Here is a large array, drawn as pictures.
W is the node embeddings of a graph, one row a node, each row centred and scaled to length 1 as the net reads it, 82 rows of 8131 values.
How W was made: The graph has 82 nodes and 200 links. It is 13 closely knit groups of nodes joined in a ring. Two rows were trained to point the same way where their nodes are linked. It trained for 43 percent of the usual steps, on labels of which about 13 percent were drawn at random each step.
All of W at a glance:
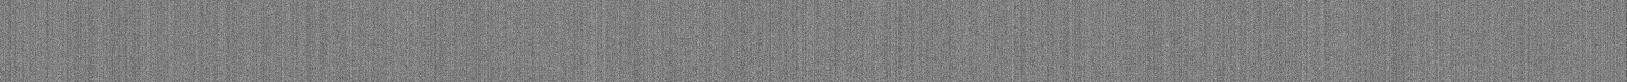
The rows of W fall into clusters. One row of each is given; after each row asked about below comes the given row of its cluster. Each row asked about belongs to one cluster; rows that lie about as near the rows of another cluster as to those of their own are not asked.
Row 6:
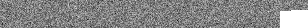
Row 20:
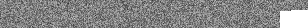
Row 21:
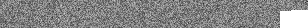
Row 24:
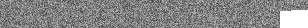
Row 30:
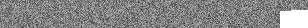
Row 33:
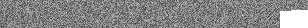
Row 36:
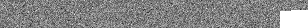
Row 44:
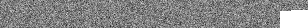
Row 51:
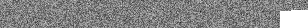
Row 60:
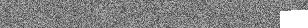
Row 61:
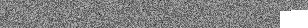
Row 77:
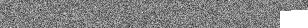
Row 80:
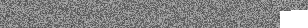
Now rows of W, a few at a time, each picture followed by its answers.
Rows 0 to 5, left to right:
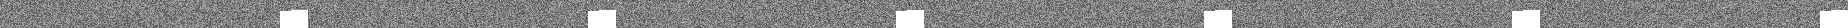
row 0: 6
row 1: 30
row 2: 20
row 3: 80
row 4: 36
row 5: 33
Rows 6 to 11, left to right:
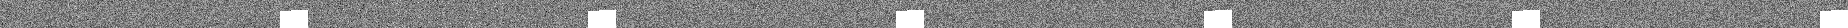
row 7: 24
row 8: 80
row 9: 77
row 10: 61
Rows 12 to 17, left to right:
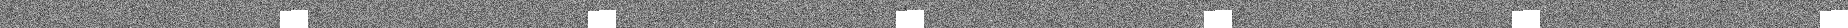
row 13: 30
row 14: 33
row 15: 51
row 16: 30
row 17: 20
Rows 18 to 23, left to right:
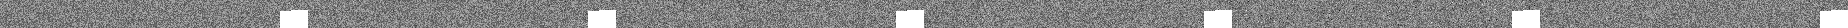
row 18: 61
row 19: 51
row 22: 21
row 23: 30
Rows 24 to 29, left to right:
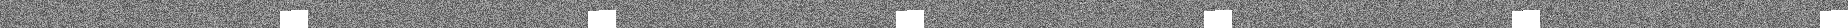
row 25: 77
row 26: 6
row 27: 33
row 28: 60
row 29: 30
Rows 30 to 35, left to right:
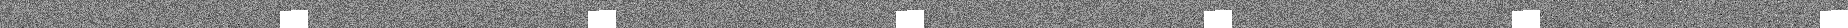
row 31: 6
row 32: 20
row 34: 6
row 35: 61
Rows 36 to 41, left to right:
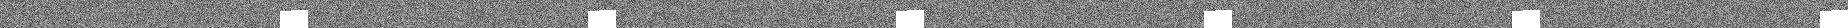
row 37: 21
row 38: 61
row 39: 44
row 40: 77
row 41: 80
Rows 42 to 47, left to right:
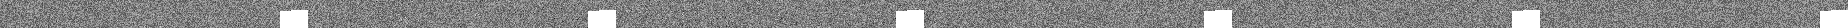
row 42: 33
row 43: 33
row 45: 44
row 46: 21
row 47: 77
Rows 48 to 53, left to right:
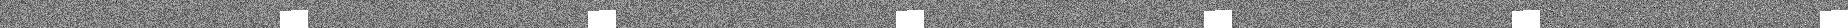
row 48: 21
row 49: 20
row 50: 60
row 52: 33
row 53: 20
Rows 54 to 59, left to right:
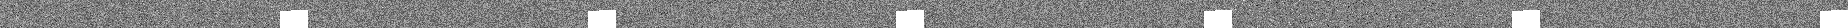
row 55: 51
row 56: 60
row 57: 30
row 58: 24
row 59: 30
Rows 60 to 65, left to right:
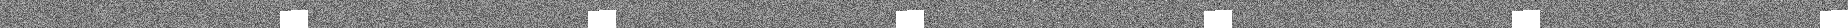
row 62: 61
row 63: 20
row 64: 36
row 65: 60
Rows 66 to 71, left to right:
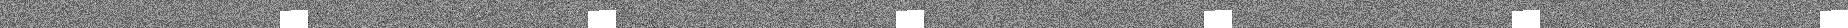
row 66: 77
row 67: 21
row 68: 21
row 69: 21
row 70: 80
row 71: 36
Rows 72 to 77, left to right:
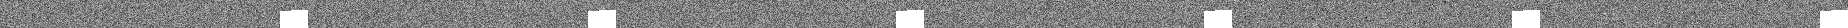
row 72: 33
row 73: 60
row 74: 36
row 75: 80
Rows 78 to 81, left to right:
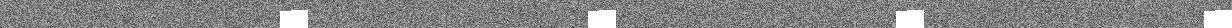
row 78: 51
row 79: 51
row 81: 60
